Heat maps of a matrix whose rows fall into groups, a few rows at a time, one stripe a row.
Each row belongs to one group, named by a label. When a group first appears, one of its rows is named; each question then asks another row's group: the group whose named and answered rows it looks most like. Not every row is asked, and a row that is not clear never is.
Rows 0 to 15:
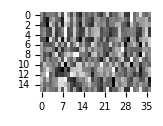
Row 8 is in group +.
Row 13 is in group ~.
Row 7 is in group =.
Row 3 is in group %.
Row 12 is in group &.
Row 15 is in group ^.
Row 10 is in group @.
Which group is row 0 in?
^
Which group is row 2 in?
^
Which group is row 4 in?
%
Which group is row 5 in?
^
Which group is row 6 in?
+
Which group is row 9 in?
^
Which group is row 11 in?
&
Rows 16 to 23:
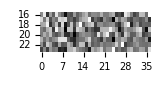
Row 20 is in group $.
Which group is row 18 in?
@
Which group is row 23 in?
&
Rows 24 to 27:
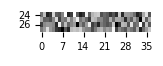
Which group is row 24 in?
%
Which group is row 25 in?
+
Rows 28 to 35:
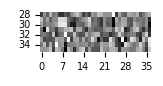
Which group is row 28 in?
&
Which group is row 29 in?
~
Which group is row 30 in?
~
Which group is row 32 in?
%
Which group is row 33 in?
+
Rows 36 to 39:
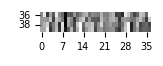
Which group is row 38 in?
@
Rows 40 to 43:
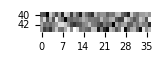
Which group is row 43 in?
+
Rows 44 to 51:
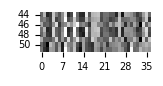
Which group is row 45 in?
%
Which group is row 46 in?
+
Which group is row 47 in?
%
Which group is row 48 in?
%
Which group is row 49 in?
+
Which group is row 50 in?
^
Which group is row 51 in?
^
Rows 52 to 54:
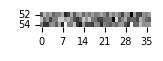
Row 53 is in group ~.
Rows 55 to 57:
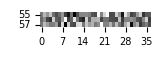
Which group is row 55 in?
$
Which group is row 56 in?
%
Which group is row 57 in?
@
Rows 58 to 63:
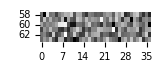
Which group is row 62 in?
%
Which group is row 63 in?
$
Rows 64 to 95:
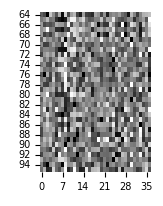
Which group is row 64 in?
^
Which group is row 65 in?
&
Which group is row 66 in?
+
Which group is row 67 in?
&
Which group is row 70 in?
^
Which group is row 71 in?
&
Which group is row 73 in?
~
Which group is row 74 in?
%
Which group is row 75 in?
~
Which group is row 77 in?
%
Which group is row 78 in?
^
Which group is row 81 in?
@
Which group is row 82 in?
$
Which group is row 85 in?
^
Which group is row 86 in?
&
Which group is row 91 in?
%
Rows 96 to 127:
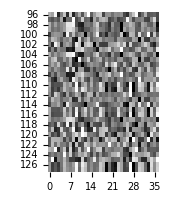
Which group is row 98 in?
~
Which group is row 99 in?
~
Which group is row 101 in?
@
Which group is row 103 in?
&
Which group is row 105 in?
@
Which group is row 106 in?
$
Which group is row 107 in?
^
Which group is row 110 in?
+
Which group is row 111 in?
+
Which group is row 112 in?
=
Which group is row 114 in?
$
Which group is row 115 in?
+
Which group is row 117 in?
~
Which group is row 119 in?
%
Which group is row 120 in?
+
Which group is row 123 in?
@
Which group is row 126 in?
+
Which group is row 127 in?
+
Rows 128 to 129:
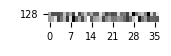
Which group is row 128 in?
+
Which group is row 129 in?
@
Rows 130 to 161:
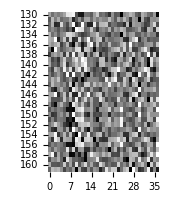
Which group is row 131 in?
@
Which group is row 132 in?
%
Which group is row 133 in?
&
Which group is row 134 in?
~
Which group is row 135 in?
@
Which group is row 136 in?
=
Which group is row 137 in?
=
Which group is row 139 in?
+
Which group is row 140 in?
+
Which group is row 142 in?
^
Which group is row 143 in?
$
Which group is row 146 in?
@
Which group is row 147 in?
+
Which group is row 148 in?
^
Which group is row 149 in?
&
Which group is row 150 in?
^
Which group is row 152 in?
&
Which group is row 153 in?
^
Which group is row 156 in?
&
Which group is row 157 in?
^
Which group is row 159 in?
$
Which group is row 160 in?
+
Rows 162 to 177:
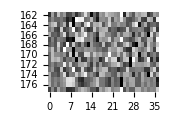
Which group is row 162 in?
&
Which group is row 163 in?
&
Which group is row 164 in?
@
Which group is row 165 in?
%
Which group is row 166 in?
+
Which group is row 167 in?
&
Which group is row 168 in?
^
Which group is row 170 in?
@
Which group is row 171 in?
$
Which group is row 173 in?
%
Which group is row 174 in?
+
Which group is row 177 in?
&
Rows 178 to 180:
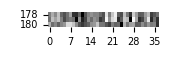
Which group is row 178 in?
$
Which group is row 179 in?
$
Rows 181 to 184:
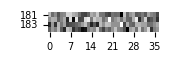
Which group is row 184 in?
$
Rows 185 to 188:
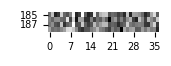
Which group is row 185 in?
%
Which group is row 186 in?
^
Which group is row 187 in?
%
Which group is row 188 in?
~
